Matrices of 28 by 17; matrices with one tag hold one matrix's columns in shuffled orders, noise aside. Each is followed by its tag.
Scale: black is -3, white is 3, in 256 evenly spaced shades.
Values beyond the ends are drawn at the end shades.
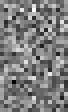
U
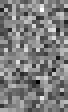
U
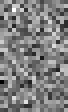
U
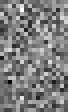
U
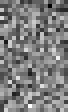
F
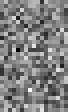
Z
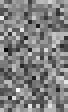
Z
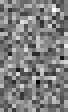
U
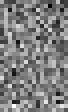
F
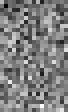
F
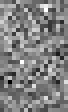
U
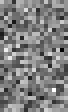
Z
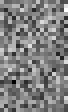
U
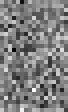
Z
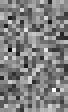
Z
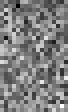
F
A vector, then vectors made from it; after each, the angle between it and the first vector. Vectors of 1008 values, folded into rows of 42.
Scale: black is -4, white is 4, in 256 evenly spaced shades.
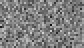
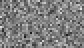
partly opposed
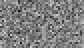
partly aligned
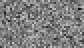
orthogonal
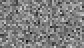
partly opposed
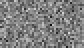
nearly parallel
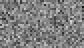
partly opposed
